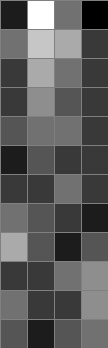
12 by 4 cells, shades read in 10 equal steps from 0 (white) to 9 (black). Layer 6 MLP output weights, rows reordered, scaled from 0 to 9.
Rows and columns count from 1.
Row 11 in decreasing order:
7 7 5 4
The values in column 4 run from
4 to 9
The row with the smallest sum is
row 2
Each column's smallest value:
3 0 3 4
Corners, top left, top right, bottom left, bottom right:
8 9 6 5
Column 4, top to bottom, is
9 7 7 7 7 7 7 8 6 4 4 5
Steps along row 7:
same down up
